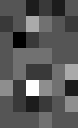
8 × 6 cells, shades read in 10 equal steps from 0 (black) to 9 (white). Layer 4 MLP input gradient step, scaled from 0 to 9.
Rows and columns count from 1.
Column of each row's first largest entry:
1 3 1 2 6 3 6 4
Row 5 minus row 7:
0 2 1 0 1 1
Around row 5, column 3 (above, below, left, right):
4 9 4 2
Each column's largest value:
5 4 9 5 4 6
